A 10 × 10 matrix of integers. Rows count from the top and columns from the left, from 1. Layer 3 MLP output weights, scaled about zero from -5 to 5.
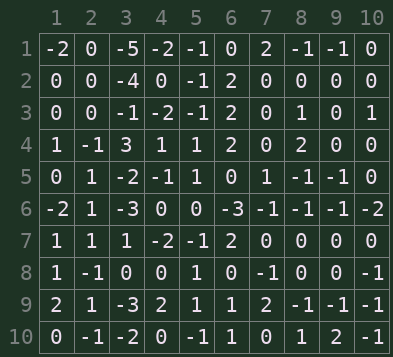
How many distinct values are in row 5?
4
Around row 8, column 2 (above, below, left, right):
1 1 1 0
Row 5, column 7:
1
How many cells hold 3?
1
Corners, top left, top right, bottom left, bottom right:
-2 0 0 -1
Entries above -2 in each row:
7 9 9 10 9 6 9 10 9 9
